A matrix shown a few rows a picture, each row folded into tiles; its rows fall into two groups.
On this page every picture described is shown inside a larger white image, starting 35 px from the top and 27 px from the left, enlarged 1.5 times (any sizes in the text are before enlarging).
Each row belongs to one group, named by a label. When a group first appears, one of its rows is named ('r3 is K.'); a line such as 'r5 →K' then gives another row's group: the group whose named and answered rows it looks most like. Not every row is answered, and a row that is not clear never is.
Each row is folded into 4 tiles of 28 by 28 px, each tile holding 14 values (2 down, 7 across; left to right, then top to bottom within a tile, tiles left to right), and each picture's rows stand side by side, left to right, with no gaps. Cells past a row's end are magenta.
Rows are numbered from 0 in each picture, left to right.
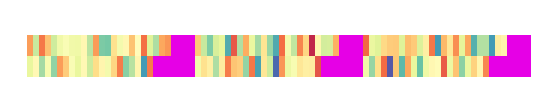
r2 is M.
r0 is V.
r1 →V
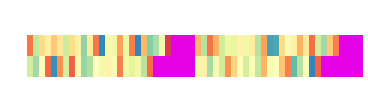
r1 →V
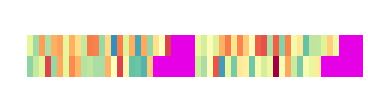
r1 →M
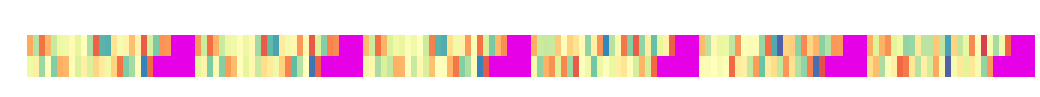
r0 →V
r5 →V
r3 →M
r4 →V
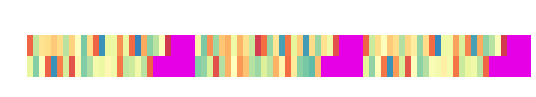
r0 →M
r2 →M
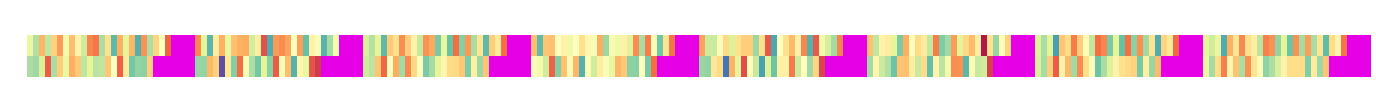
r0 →M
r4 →M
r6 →M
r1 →M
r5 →V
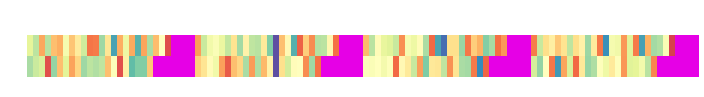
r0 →M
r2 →V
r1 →V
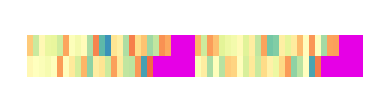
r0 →V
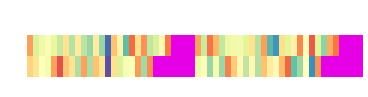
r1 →V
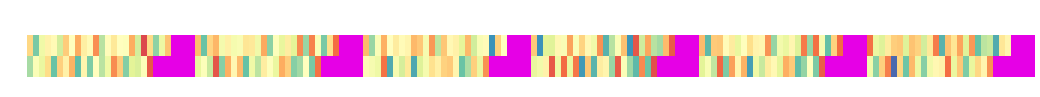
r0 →V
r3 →V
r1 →V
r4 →V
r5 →M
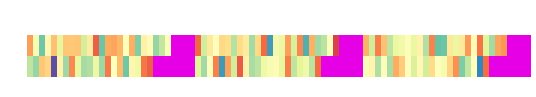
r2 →V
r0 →M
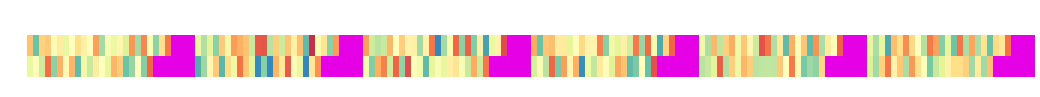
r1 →M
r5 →M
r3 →V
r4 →M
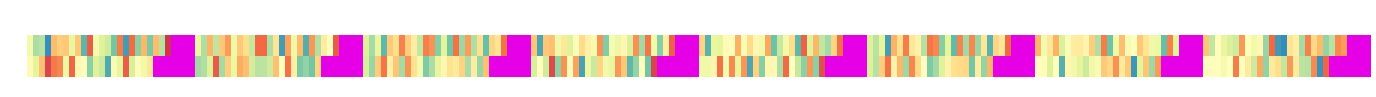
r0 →M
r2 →M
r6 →V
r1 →M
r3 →V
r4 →V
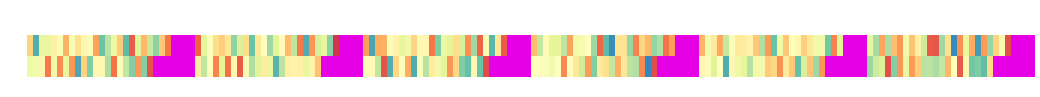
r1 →M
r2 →V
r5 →M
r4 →V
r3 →V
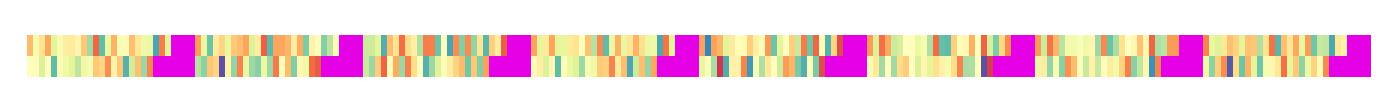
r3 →V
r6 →V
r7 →M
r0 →V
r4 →V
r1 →M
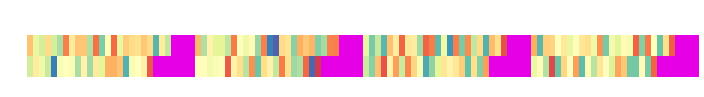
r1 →V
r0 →V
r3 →V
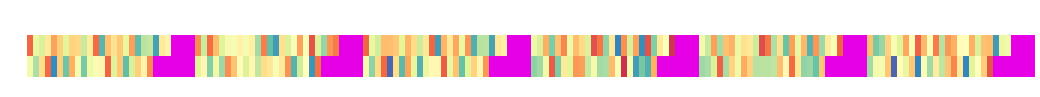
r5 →V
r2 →M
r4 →M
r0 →M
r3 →M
